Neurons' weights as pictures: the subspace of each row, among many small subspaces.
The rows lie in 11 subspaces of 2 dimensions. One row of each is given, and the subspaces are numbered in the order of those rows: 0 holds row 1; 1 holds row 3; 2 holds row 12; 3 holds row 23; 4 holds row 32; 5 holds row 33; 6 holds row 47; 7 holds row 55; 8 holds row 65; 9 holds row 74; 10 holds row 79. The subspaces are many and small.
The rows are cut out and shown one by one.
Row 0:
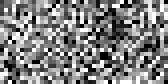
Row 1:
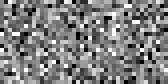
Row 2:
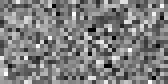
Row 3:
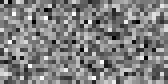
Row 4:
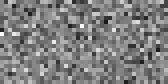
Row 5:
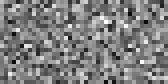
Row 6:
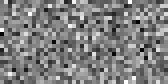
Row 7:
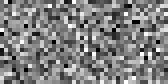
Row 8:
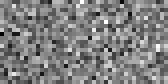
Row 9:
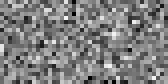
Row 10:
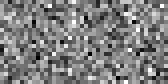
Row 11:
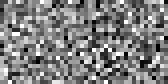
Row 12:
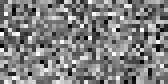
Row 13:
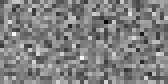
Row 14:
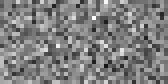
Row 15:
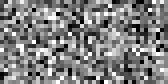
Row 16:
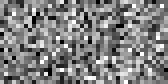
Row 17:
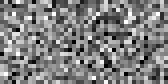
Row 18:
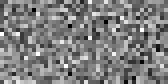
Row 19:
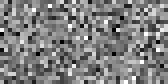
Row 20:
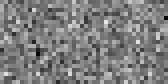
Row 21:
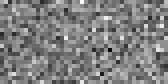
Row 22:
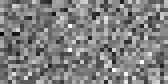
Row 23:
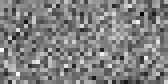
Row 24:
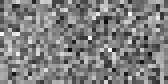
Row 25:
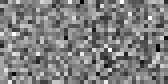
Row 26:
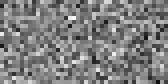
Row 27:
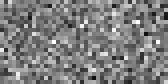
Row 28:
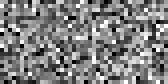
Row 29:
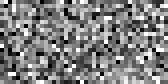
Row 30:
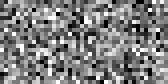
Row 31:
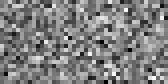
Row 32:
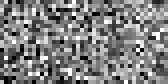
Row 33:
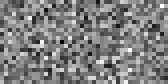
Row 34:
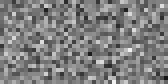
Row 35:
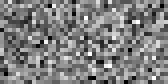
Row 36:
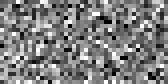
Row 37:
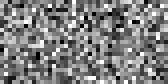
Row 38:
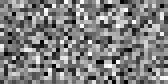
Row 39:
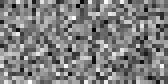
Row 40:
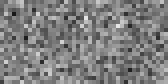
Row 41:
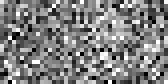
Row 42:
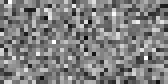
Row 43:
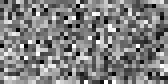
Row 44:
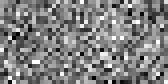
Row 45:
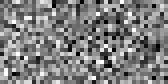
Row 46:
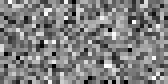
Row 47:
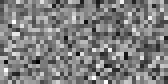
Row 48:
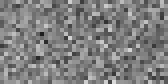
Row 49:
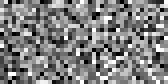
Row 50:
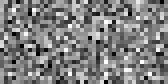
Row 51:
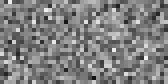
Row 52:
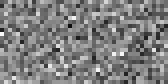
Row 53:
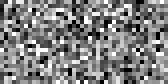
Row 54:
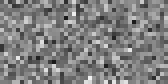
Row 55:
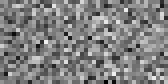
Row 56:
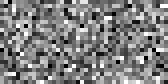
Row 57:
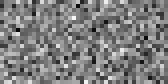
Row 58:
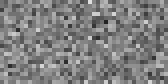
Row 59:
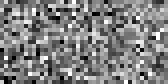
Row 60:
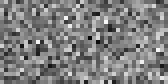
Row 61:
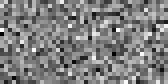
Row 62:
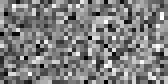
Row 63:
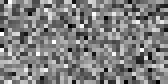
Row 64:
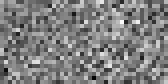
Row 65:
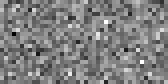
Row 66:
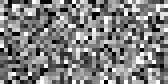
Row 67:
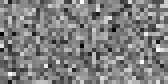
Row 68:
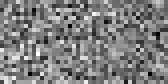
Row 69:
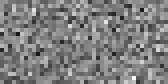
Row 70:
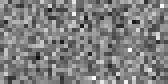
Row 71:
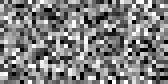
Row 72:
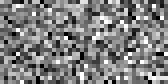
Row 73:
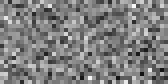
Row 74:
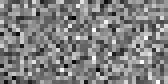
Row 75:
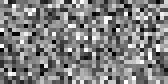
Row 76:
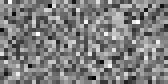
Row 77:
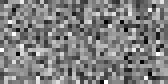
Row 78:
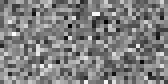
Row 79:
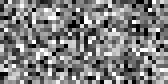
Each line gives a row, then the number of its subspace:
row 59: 4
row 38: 5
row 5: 8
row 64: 6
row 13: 8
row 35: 2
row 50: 8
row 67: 6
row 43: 5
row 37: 7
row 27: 6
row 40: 5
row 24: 1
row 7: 0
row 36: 4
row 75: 0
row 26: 9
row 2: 2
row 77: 10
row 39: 9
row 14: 9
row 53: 8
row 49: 6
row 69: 2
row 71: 10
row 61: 9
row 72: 10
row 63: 1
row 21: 3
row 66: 1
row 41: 3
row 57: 9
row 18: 2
